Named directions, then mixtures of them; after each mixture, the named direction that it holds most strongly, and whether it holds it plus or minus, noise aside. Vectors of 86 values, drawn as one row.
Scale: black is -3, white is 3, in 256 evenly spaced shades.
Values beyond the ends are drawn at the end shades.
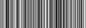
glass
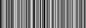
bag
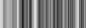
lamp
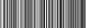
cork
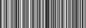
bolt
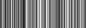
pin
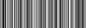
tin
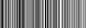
cork, minus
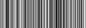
glass, plus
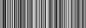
tin, plus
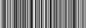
bag, minus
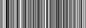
glass, plus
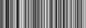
glass, plus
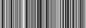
pin, minus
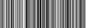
pin, minus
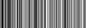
bolt, minus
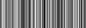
bag, plus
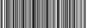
tin, minus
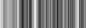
lamp, plus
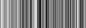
lamp, plus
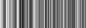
lamp, plus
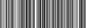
bag, plus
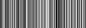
pin, plus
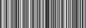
bolt, plus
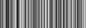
glass, plus
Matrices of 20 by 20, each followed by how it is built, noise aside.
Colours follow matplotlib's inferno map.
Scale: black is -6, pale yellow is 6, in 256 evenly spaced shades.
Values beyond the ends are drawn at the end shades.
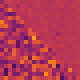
lower triangular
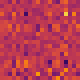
low rank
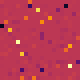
sparse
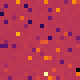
sparse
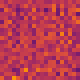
low rank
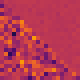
lower triangular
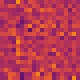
low rank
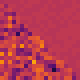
lower triangular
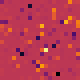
sparse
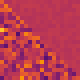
lower triangular
